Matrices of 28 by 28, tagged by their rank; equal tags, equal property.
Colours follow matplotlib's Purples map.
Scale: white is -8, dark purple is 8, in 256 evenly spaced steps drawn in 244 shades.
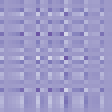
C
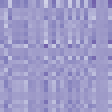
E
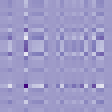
C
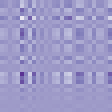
C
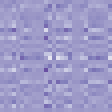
E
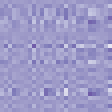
E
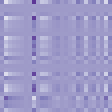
C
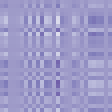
C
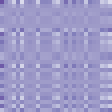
C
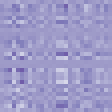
E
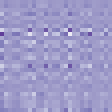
E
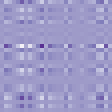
C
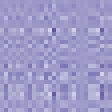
E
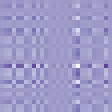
C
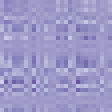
E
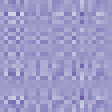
E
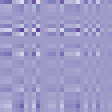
C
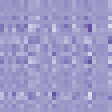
E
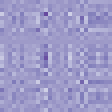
E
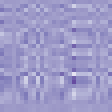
E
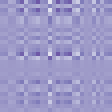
C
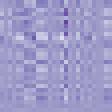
E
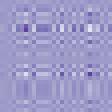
C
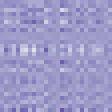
E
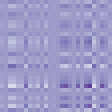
C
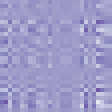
E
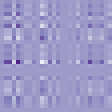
C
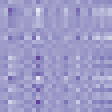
E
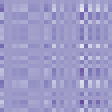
C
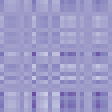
C
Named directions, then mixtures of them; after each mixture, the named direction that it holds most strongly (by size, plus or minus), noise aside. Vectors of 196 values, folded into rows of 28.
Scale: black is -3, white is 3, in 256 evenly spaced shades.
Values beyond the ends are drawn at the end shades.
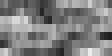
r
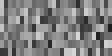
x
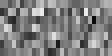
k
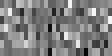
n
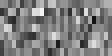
k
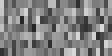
x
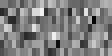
k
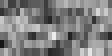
r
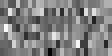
k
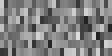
x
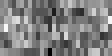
n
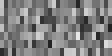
x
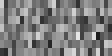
x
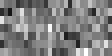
n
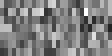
k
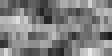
r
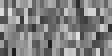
x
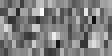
k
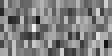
x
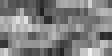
r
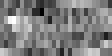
r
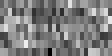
n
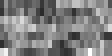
r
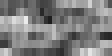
r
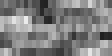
r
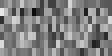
k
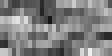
r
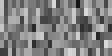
x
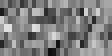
k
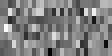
k
